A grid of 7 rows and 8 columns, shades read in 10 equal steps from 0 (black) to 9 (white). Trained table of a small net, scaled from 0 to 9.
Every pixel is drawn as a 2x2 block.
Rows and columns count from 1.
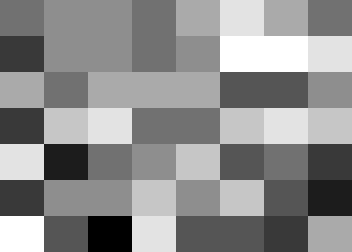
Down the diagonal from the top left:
4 5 6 4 7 7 2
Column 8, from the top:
4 8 5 7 2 1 6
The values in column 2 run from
1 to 7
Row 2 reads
2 5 5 4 5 9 9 8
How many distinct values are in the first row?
4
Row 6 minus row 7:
-7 2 5 -1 2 4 1 -5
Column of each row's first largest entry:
6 6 1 3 1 4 1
